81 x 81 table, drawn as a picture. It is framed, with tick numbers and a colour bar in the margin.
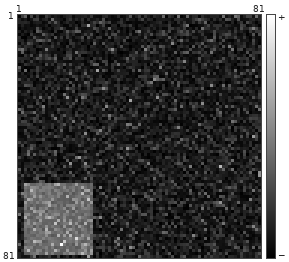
No regular stripes run through it. An odd patch, higher than its surroundings, sits in the bottom left. The halves do not mirror each other. The values are skewed, with a long tail toward high values. The ninth with the highest average is the bottom left.
